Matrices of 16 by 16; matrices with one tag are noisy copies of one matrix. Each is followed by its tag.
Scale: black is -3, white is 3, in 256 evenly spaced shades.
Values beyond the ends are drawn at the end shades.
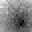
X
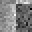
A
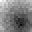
X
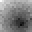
X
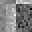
A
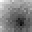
X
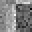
A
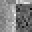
A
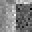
A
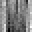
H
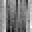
H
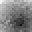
X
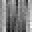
H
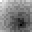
X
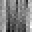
H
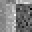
A
